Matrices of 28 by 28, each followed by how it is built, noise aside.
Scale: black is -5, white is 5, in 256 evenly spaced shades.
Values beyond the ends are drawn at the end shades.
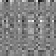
low rank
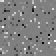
sparse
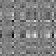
low rank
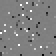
sparse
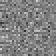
low rank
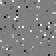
sparse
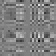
low rank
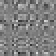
low rank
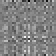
low rank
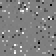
sparse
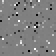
sparse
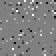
sparse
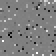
sparse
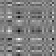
low rank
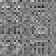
low rank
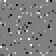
sparse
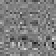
low rank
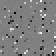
sparse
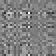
low rank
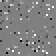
sparse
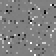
sparse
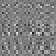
low rank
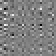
low rank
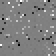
sparse
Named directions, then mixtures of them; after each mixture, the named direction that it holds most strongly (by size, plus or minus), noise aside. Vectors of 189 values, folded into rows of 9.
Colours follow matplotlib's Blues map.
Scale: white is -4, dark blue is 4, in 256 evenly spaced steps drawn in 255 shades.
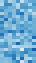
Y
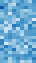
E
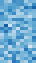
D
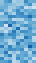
D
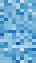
Y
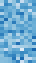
Y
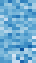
Y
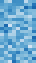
D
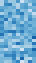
Y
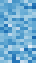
D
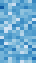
E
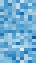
Y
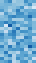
D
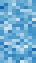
E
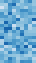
E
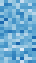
Y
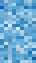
E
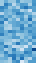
Y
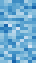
D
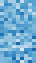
Y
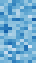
D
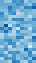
D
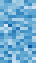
D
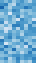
E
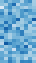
E
